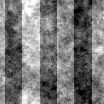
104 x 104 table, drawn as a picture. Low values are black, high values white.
Ninth with the lowest average: bottom right. Stripes: upright, repeating 3 times. Ninth with the highest average: top left.
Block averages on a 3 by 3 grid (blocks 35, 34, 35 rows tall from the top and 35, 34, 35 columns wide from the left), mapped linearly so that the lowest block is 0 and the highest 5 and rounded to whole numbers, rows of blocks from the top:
541 | 342 | 320
